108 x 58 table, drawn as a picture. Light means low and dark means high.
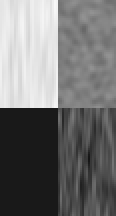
The table splits into 2 rows of 2 panels. Panel 1,1: very low, streaked downward, faint in contrast. Panel 1,2: middling, blotchy, faint in contrast. Panel 2,1: very high, flat. Panel 2,2: high, streaked downward.
